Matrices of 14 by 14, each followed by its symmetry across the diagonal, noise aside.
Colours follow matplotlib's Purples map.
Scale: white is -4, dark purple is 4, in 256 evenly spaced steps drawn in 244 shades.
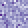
antisymmetric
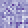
antisymmetric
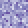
antisymmetric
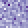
antisymmetric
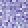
antisymmetric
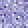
antisymmetric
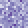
neither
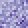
symmetric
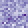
neither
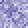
symmetric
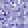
antisymmetric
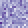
neither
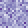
neither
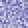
antisymmetric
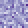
antisymmetric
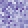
symmetric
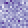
antisymmetric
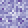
symmetric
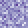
symmetric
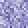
neither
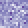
neither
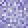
symmetric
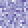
neither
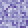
symmetric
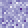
neither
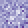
symmetric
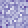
symmetric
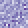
symmetric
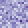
neither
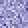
neither
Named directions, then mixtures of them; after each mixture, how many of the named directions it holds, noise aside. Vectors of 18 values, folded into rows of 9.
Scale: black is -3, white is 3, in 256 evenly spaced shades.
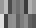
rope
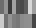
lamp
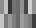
two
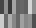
one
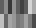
one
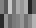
two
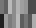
two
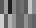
two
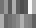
one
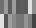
two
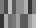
two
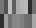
two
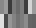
two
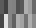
two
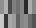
one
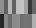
one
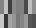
one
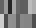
two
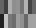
one
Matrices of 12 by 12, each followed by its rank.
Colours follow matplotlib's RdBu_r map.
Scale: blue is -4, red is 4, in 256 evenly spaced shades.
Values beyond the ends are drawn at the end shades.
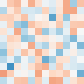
full rank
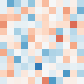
full rank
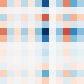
one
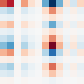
one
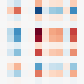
one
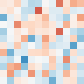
full rank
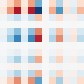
one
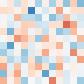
full rank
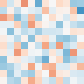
full rank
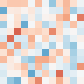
full rank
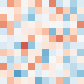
full rank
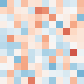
full rank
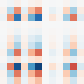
one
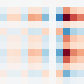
one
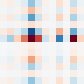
one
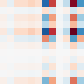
one
